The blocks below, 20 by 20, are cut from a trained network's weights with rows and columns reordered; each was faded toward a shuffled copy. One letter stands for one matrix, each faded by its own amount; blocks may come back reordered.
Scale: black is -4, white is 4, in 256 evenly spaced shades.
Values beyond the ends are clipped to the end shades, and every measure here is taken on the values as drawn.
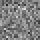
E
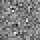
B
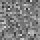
E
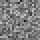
B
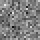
B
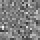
B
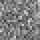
E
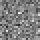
B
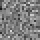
B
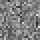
B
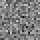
E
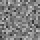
E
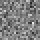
E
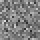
E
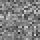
B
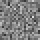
E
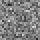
E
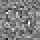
B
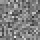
B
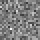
E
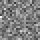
E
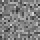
E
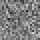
B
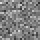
E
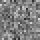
E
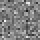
B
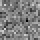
B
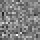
B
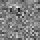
B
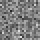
E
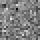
B
